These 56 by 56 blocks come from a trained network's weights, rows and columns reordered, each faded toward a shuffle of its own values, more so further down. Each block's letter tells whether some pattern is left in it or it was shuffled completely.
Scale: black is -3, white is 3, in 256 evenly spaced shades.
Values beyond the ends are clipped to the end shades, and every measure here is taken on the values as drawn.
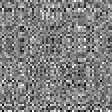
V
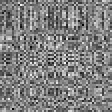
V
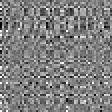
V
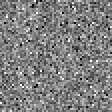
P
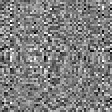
V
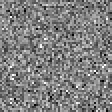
P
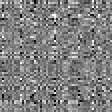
V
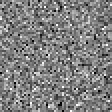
P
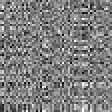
V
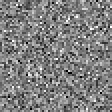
P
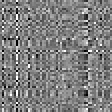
V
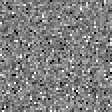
P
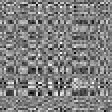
V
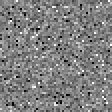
P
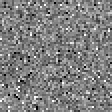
P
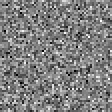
P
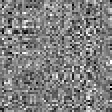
V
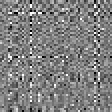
V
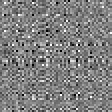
V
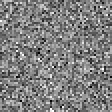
P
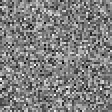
P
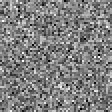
P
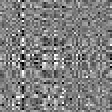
V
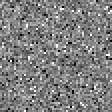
P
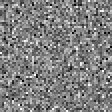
P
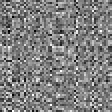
V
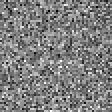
P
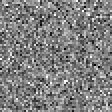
P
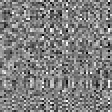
V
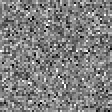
P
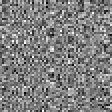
V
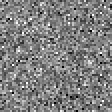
P
